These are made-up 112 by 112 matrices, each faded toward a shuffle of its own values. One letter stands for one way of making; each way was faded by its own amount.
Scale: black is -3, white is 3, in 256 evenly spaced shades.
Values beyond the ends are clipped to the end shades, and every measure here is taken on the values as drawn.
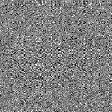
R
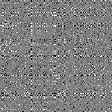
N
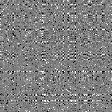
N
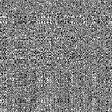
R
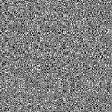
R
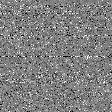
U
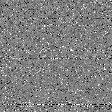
U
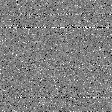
U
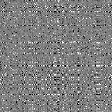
N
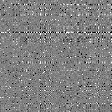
N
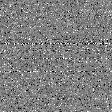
U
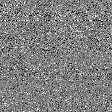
U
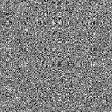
R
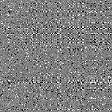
N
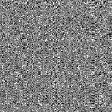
R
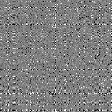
N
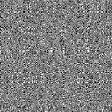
R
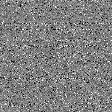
U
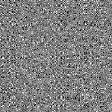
R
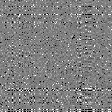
N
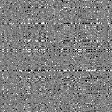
N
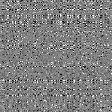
N
